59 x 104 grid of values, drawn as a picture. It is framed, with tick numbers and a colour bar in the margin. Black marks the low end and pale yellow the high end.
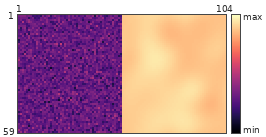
The table splits into one row of 2 panels. Panel 1,1: low, fine-grained. Panel 1,2: very high, smooth, faint in contrast.
